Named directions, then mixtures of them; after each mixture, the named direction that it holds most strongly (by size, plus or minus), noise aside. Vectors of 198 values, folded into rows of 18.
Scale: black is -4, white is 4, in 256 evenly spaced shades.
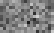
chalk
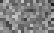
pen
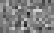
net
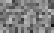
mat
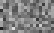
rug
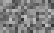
mat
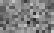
chalk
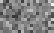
pen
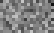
pen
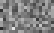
rug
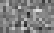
net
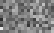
rug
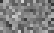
pen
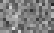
pen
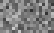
pen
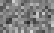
mat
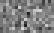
net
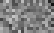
pen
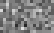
net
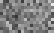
pen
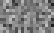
mat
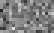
rug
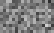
mat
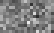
chalk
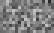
net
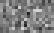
net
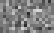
net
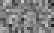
mat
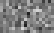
net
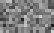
mat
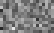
rug
